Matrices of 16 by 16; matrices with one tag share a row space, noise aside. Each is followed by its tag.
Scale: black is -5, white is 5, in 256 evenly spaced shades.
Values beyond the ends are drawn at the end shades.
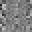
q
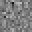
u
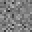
u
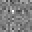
u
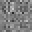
u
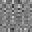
u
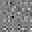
u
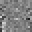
q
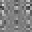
q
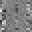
q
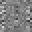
q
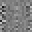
q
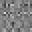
u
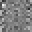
q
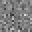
u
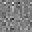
u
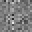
u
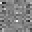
q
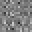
u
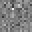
u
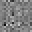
u
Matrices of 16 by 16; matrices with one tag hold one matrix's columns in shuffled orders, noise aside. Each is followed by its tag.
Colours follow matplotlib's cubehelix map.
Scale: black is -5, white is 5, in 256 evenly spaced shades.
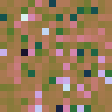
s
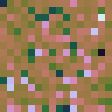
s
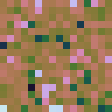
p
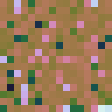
p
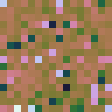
p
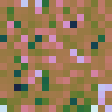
p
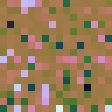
p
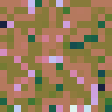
p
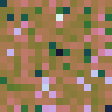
s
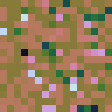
s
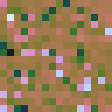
s
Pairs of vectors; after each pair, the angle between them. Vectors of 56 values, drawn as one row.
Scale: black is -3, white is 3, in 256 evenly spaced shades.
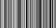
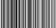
partly opposed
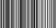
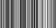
nearly parallel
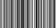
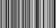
partly aligned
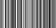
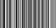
nearly opposite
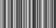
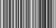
orthogonal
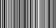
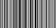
partly aligned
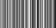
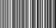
nearly parallel
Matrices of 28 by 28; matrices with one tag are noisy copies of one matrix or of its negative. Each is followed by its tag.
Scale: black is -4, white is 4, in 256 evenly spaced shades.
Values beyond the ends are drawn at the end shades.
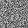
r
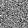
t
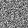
r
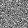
t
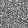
t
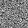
t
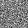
t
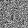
r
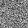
t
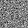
r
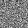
t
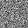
r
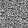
t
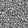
t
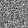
r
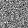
r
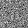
r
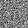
r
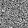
t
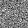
t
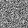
r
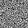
t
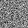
r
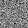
t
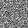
r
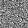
t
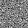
t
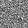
t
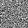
t
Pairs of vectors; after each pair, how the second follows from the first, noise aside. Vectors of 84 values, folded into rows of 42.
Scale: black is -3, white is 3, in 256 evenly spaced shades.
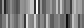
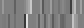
partly zeroed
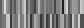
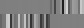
partly zeroed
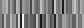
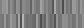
shrunk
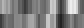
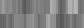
shrunk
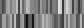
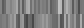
shrunk
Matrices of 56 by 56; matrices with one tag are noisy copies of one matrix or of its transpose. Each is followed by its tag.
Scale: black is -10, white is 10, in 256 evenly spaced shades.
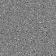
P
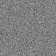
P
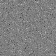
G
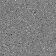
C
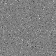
P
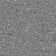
C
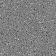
P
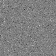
G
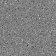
P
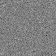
P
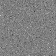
C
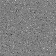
C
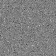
G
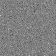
C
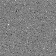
C
